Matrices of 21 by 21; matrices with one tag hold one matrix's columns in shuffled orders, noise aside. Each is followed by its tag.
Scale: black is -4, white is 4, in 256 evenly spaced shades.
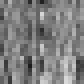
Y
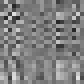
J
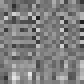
J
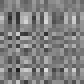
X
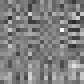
J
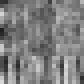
Y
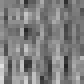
Y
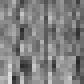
Y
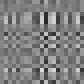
X
